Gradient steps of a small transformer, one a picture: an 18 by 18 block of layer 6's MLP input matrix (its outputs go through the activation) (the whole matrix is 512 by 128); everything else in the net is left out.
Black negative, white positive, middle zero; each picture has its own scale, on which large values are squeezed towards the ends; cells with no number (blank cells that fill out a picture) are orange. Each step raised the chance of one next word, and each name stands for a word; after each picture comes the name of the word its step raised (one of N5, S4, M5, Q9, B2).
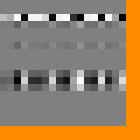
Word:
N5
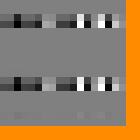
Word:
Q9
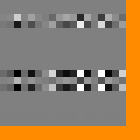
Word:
Q9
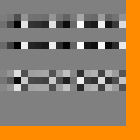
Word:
N5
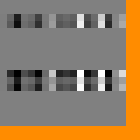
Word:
Q9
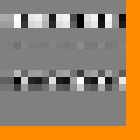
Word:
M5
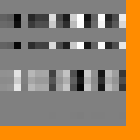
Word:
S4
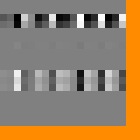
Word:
S4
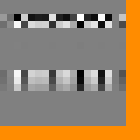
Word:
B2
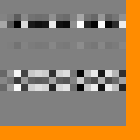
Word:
N5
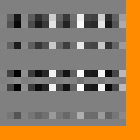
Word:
Q9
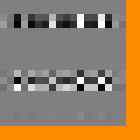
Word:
N5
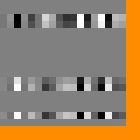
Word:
S4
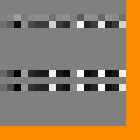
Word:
Q9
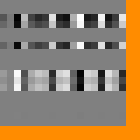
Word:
S4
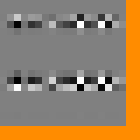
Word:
N5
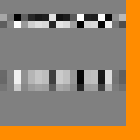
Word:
B2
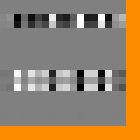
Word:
S4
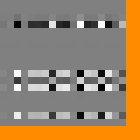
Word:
N5
